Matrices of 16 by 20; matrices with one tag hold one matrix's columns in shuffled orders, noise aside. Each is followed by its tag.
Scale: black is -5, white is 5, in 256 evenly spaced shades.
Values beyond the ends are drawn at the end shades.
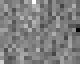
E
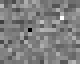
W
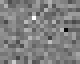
W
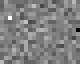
W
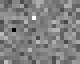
W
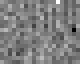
E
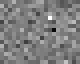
W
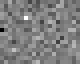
W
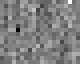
E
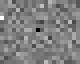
W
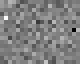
W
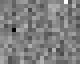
E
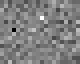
W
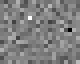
W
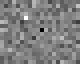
W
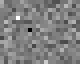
W
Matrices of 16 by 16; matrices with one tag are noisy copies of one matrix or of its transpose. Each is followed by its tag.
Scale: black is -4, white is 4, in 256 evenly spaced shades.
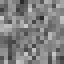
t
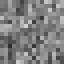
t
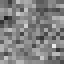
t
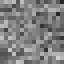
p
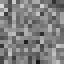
p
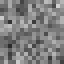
t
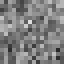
t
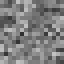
t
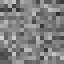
p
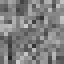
t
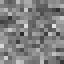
t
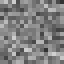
p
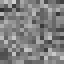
p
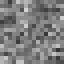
t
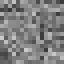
p
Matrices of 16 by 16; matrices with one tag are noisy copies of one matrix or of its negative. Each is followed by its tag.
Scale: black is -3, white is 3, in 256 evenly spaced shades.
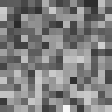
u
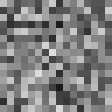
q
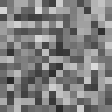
q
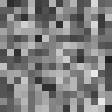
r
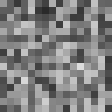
r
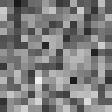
u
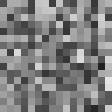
r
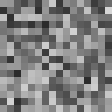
q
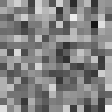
r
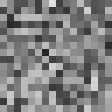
q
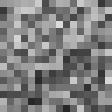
u
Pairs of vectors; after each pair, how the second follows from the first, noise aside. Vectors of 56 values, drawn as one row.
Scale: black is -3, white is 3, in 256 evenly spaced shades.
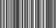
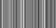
partly zeroed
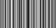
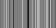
partly zeroed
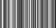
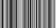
negated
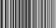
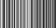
negated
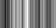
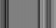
partly zeroed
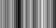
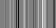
partly zeroed
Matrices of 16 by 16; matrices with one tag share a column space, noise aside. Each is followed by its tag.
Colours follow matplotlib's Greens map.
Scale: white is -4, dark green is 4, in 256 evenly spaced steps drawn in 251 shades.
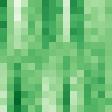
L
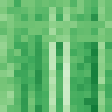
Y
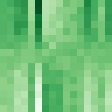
L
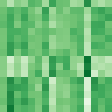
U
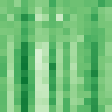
Y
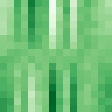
L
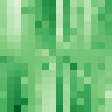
L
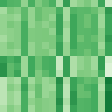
U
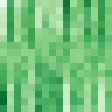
L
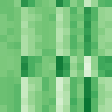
U
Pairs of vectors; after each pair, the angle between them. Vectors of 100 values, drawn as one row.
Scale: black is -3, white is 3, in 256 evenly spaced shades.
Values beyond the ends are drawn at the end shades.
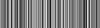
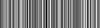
nearly opposite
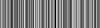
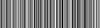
nearly opposite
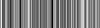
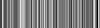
partly opposed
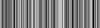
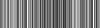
partly opposed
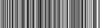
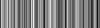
partly opposed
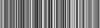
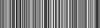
orthogonal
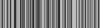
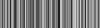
nearly parallel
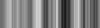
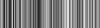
partly opposed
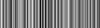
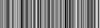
orthogonal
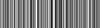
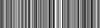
partly opposed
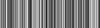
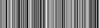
nearly opposite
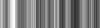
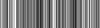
partly aligned
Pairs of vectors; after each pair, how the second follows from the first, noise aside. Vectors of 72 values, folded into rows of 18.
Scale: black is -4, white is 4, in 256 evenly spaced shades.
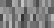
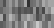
shuffled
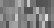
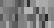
negated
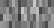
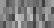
reversed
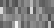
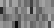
negated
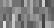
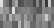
shuffled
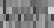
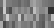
negated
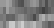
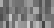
shuffled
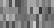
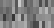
reversed
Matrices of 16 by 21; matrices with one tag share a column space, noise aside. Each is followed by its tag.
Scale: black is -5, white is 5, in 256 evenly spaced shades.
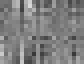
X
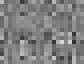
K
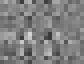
K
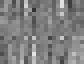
X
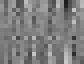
X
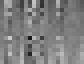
X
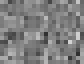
K
